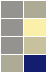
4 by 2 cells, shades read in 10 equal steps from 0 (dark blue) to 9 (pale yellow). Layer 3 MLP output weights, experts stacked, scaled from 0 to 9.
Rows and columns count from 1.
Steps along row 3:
up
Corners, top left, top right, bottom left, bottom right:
5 6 6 0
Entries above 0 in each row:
2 2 2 1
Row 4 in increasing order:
0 6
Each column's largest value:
6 9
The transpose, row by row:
5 5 5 6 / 6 9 7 0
